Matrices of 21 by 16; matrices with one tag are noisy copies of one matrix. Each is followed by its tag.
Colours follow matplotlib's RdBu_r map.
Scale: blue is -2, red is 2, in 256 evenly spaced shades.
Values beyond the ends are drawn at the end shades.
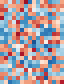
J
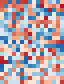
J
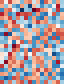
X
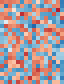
X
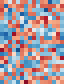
J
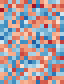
J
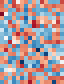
J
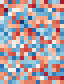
J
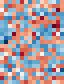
J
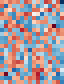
X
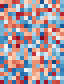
X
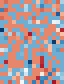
X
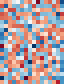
X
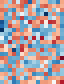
J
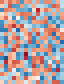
X
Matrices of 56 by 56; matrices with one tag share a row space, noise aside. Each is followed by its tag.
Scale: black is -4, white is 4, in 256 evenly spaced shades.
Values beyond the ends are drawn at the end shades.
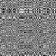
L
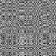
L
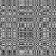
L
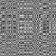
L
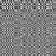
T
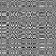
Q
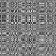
Q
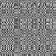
T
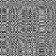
Q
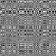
L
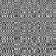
T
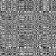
L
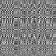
T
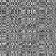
Q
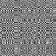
T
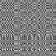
T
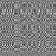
T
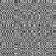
T
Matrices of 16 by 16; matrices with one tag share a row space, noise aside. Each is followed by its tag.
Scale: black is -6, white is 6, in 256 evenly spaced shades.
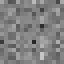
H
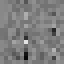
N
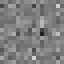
H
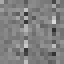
N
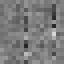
N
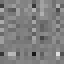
H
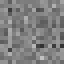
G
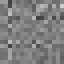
G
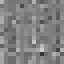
H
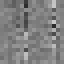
N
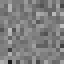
G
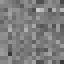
G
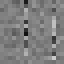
N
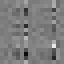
N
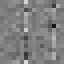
N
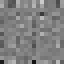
H
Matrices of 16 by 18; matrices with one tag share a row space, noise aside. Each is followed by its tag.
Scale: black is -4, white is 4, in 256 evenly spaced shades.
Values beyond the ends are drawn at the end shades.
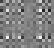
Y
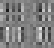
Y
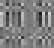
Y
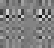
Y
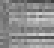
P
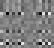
Y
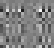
Y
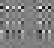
Y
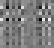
Y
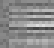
P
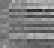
P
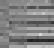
P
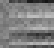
P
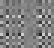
Y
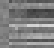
P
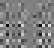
Y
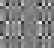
Y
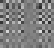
Y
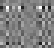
Y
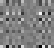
Y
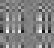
Y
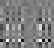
Y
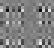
Y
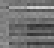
P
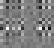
Y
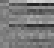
P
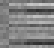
P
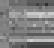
P
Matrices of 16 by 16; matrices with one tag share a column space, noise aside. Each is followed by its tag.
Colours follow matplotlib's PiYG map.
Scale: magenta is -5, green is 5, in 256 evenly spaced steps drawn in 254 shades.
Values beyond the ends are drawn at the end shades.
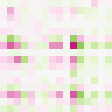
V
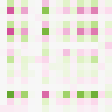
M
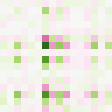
V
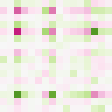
M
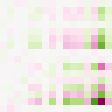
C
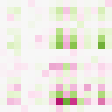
C
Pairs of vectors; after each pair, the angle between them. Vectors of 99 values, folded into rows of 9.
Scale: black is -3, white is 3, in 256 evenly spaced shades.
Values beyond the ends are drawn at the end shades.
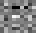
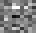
nearly opposite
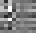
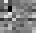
nearly opposite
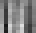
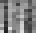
nearly parallel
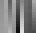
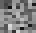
orthogonal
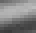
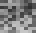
partly opposed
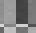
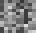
partly aligned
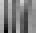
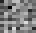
partly opposed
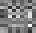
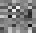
nearly opposite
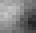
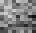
partly aligned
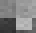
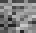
partly aligned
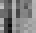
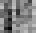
nearly parallel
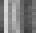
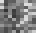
partly opposed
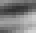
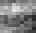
nearly opposite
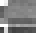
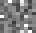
orthogonal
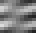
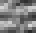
nearly parallel
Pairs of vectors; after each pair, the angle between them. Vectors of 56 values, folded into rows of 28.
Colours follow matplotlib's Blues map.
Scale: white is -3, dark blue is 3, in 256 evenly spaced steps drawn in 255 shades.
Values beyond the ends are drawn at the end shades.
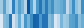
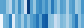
nearly parallel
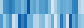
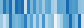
partly aligned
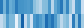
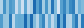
partly opposed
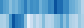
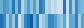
partly opposed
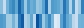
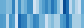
partly aligned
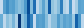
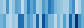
partly aligned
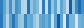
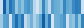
orthogonal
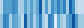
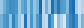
nearly parallel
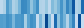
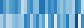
nearly opposite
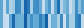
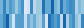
nearly opposite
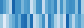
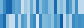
orthogonal
